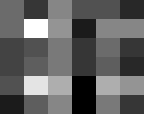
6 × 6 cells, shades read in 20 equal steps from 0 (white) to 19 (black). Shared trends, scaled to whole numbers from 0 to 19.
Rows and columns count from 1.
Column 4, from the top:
13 17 15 15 19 19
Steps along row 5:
down up up down up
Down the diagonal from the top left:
11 0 10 15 6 15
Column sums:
80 54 52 98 61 79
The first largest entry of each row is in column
6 4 4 6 4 4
